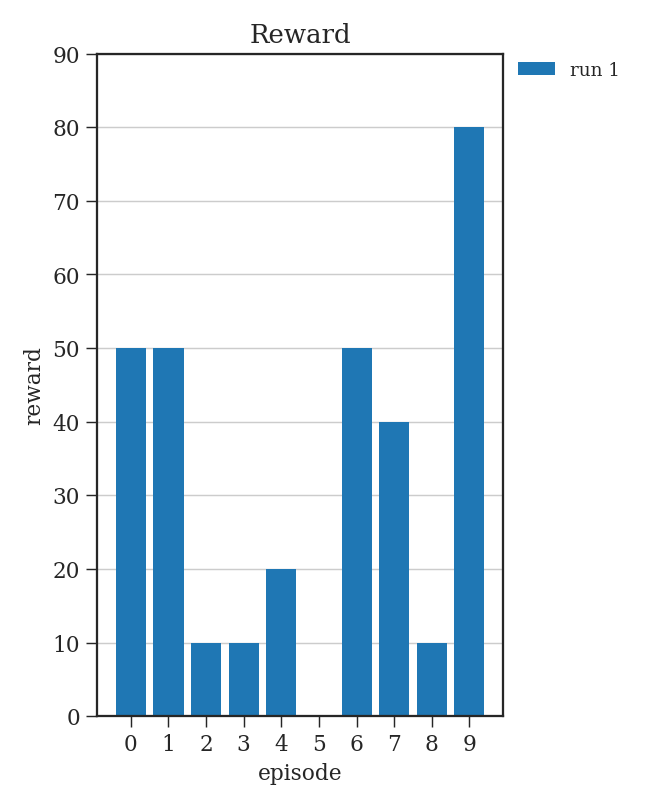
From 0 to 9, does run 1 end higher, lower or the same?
higher
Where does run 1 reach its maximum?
9
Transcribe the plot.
Title: Reward
x-axis: episode, ticks 0 1 2 3 4 5 6 7 8 9
y-axis: reward, ticks 0 10 20 30 40 50 60 70 80 90
Legend: run 1
Values:
run 1: 50 50 10 10 20 0 50 40 10 80
